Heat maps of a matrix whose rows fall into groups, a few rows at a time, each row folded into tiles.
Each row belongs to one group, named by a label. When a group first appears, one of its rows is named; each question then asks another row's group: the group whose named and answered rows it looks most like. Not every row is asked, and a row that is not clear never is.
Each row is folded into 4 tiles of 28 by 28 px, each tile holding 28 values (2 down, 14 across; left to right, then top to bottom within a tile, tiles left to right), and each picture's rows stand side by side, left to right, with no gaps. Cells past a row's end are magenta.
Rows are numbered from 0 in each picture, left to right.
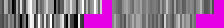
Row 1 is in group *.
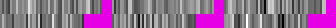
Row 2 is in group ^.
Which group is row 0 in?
*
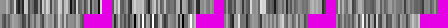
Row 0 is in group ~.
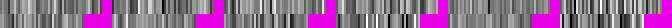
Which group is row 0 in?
*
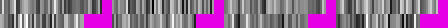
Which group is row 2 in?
^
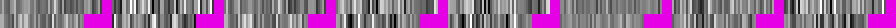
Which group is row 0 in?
*
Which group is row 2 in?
*
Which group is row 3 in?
^
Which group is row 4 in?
^
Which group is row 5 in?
~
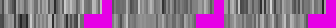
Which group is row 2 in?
~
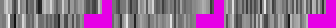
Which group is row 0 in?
^
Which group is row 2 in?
~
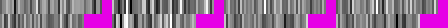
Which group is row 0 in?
^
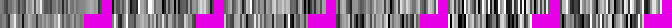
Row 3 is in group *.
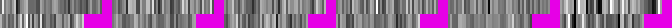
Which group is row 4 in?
~
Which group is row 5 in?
^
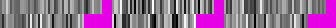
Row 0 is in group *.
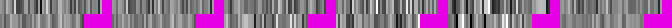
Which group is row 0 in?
~
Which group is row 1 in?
~
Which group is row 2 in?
*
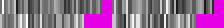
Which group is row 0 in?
*
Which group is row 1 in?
*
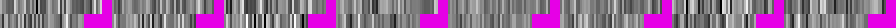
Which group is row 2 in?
*
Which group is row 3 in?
^
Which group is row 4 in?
*
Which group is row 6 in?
^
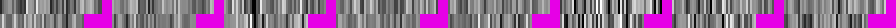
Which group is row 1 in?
^
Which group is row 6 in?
^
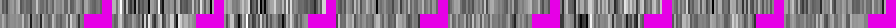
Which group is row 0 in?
*
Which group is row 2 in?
^
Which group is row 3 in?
~
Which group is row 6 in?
~
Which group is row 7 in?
~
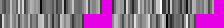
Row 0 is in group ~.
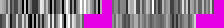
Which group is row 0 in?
~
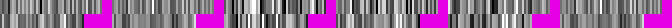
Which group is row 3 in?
~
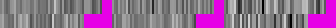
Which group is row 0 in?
*
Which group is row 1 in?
~
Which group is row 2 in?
^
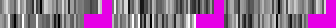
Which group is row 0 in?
^
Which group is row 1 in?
*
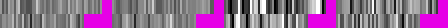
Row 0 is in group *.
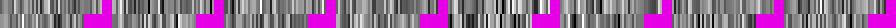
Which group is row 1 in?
~
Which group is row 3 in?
*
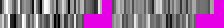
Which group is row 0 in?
^
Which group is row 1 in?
^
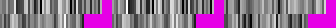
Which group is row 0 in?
~
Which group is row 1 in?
~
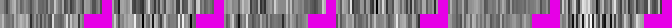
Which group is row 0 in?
*
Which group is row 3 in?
~
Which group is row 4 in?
*
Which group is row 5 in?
*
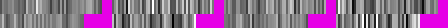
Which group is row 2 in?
~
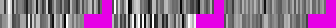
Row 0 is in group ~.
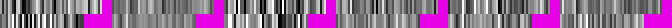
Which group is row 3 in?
~
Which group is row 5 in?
*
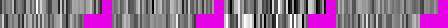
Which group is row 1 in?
~
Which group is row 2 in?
*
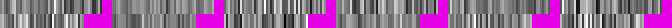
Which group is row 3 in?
~
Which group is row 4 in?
*
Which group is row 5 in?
*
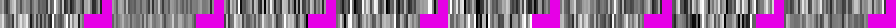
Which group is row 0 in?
*
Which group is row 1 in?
~
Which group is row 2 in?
~
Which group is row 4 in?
*
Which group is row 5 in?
*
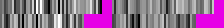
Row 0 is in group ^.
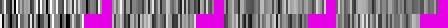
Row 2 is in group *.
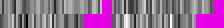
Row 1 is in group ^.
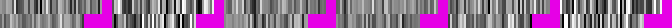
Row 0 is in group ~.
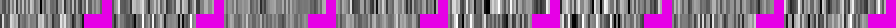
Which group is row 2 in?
^
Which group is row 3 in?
~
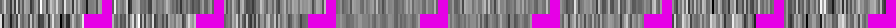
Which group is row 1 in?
*
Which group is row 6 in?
~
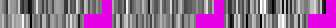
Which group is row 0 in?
*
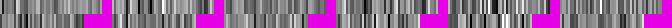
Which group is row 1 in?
^
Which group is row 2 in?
*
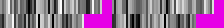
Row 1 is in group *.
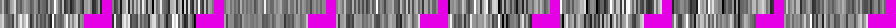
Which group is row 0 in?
*
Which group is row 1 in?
~
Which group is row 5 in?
^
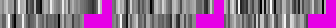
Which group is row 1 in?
^
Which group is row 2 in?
~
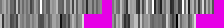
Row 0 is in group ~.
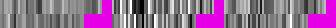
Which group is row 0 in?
^
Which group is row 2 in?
^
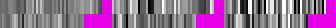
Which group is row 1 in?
^
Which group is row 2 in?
~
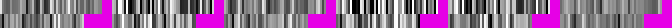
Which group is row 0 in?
^
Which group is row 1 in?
~
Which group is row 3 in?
~
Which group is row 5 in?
^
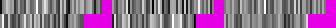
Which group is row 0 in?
^
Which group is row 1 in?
~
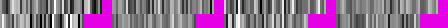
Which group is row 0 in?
*
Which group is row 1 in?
~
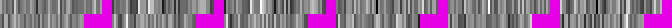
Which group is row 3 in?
~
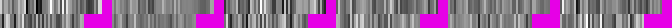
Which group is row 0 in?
^
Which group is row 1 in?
^
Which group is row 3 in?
*
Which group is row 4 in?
*
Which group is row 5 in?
*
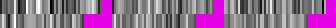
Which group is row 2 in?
~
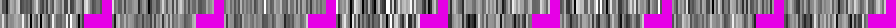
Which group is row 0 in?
*
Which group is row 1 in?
^
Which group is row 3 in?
^
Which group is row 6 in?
~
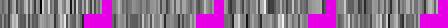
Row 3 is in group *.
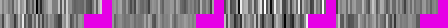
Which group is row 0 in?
^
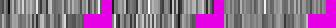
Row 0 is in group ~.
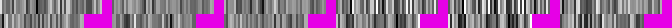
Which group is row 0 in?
^
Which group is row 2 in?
^
